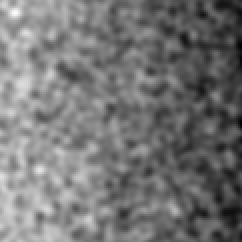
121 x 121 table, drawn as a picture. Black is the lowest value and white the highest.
No regular stripes run through it. There is an overall slope up to the left. The texture is blotchy. The ninth with the highest average is the bottom left. No row or column stands out.
